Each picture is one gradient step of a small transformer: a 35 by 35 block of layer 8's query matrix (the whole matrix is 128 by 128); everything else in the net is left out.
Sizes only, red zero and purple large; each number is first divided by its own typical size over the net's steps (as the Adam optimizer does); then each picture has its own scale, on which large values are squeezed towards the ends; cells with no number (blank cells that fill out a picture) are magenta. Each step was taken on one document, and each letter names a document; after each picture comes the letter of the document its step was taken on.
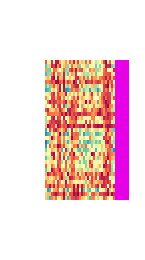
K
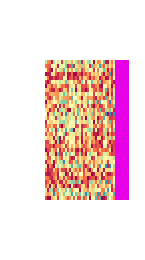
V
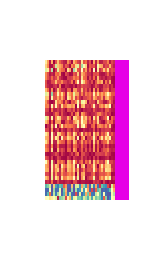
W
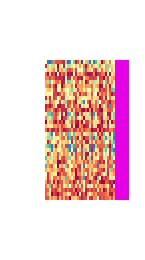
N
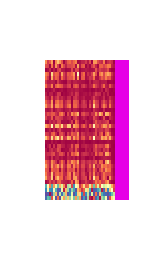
W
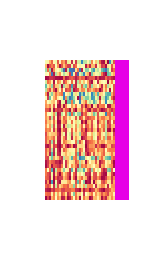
N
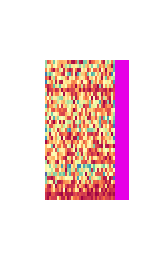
N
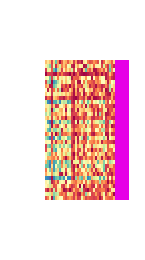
K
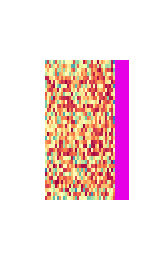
V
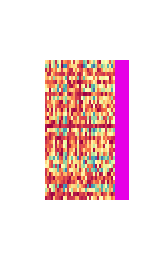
V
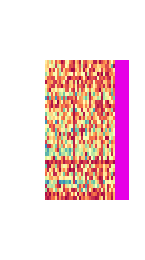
K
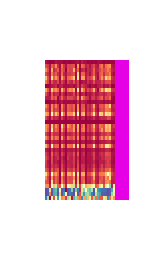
W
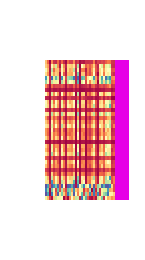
W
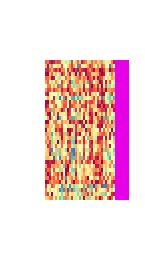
V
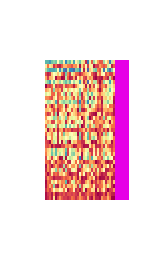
N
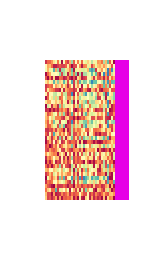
K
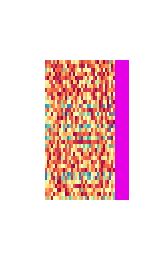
N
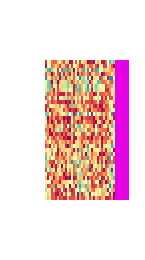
K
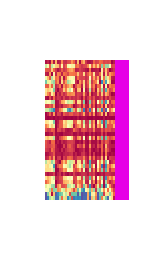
W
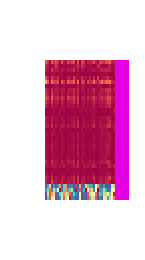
W
